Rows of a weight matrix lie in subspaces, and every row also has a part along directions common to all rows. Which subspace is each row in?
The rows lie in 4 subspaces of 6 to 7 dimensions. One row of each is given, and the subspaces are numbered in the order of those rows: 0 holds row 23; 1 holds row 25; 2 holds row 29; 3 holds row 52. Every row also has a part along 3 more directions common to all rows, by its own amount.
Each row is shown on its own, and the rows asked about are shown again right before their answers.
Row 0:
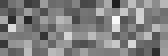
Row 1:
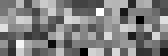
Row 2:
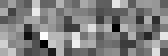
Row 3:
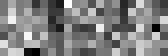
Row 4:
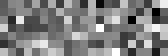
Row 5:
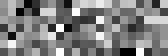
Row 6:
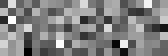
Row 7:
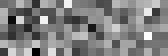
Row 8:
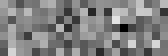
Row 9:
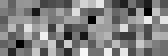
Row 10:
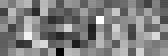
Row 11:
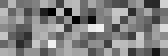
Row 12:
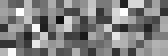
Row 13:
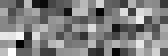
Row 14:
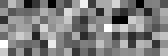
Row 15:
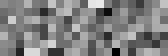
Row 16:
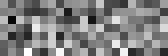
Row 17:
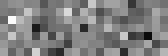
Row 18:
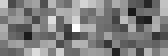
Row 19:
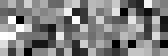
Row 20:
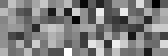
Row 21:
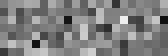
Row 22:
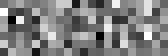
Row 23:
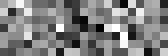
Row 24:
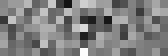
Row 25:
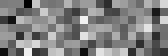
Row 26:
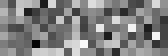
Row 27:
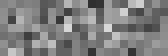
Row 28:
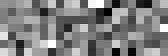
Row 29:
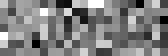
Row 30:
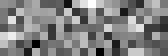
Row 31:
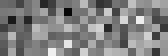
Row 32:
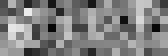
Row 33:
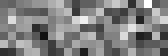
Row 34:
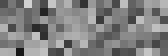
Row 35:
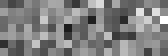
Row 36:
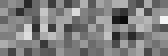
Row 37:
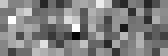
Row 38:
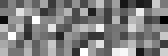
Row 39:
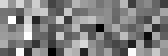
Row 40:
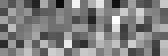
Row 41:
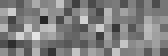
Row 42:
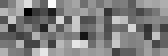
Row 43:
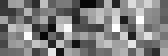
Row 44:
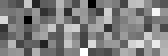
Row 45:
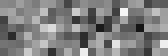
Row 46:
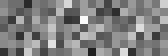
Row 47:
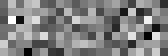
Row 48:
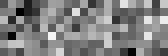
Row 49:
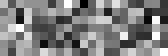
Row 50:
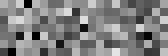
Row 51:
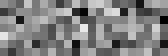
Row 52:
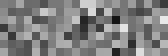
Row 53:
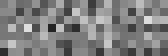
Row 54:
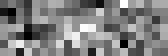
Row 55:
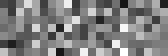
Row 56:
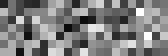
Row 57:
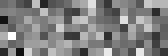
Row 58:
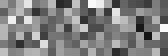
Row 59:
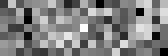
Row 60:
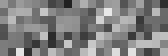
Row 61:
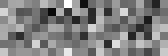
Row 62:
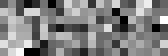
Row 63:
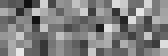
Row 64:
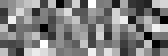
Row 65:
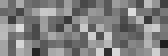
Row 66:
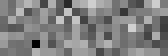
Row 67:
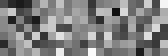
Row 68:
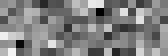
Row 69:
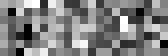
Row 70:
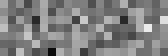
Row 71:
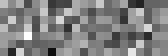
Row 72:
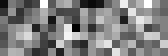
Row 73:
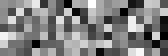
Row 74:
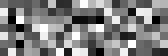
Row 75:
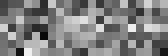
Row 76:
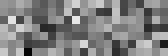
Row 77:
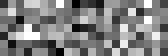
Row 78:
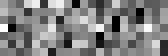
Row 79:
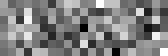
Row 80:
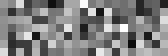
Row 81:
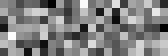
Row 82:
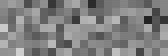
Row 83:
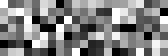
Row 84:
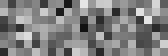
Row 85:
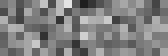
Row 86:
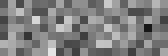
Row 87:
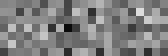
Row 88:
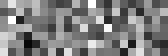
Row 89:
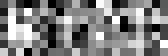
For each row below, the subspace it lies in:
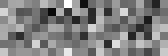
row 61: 2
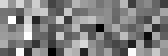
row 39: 3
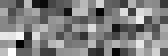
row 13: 1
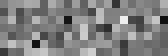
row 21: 3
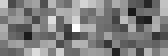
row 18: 0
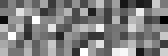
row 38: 3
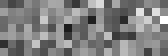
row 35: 3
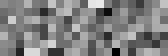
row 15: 1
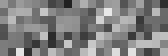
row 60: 1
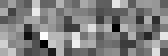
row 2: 0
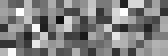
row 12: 3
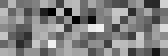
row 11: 2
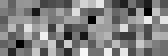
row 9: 3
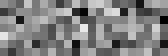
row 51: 2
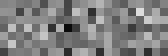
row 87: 3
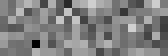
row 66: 2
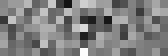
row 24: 2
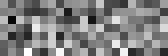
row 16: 1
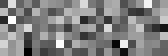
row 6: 2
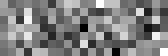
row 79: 2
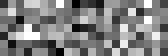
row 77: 0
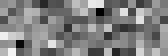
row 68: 1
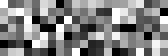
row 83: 3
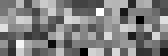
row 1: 1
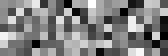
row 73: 2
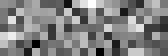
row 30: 2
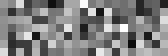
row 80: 3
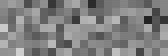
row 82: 3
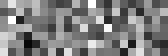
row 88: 2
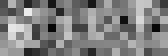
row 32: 0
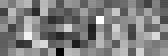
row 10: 0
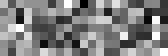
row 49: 2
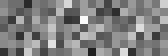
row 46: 1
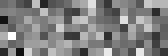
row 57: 1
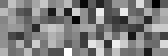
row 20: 2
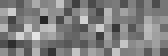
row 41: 0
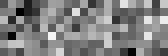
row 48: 3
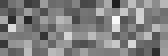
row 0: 0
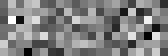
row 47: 0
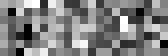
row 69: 0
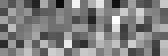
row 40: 0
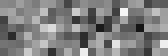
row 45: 2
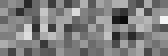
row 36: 3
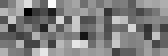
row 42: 2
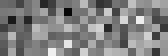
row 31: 1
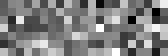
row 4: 1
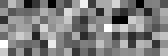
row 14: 3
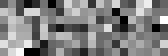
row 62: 0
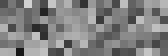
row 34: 1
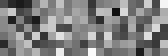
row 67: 0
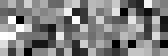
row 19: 2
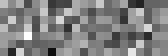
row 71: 3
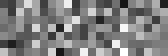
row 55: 3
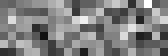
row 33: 1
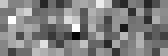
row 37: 0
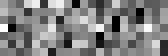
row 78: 0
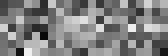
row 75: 1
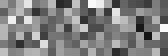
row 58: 1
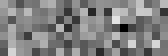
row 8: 3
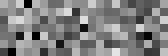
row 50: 1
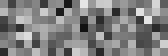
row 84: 2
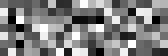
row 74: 2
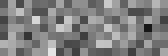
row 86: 3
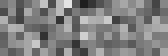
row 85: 2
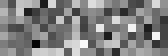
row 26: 2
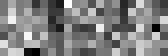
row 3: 0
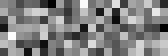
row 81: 1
